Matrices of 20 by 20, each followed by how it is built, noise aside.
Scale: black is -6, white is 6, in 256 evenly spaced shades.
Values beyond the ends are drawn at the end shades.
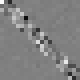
banded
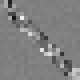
banded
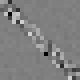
banded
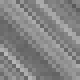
Toeplitz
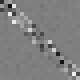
banded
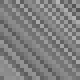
Toeplitz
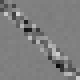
banded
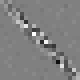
banded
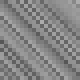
Toeplitz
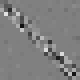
banded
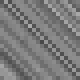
Toeplitz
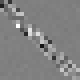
banded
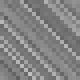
Toeplitz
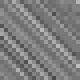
Toeplitz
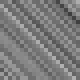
Toeplitz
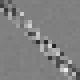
banded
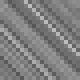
Toeplitz
